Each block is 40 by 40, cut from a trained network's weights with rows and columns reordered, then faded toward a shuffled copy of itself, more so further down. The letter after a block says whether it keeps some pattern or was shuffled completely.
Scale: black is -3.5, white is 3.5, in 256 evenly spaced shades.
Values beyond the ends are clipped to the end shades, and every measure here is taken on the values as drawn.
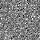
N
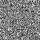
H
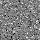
H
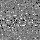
N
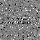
N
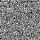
N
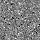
H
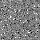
H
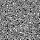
N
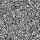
N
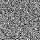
N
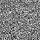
N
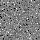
H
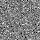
H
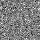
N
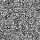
N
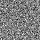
H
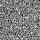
N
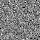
H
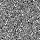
H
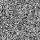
N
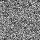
H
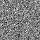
H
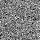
H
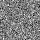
H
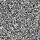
H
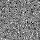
H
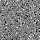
H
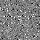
N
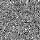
N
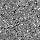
H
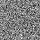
H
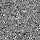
H
